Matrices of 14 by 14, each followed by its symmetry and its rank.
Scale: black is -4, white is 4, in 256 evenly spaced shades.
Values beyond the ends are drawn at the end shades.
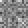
symmetric, rank three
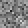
symmetric, full rank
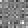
symmetric, rank two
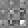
symmetric, rank two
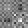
symmetric, rank three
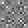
symmetric, rank three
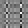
neither, rank one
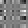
neither, rank one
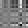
neither, rank one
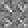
symmetric, rank three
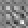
symmetric, rank three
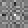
symmetric, rank two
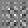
symmetric, rank two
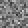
neither, full rank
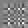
symmetric, rank two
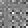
symmetric, rank three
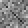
symmetric, full rank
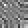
symmetric, rank two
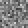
neither, full rank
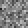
neither, full rank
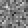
symmetric, full rank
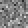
neither, full rank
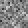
symmetric, full rank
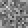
symmetric, full rank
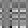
neither, rank one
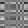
neither, rank one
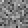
neither, full rank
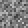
symmetric, full rank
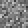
neither, full rank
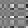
neither, rank one
